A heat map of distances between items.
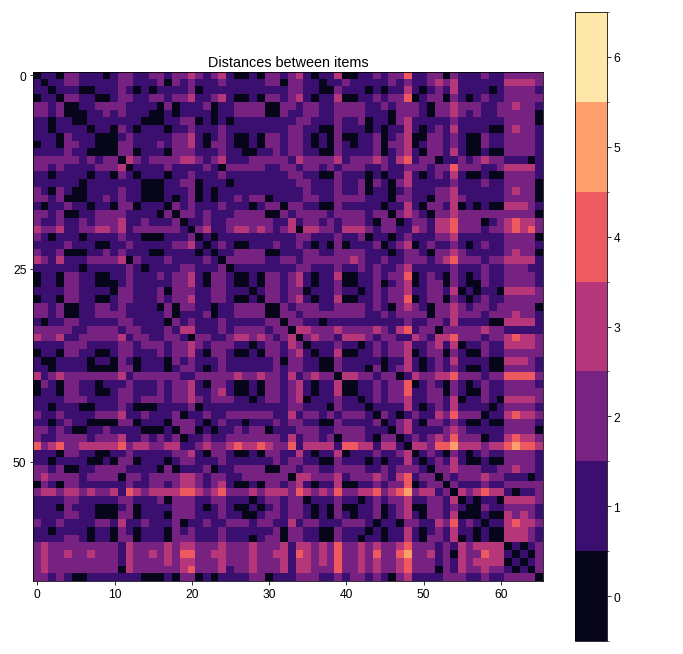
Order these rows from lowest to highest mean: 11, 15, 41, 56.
56, 15, 41, 11
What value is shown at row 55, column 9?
1
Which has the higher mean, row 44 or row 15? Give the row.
44
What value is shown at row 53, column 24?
3
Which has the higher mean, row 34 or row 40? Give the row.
34
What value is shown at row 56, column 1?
1
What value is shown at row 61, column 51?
2
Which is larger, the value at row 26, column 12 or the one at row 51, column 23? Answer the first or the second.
the first
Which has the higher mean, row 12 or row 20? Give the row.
20
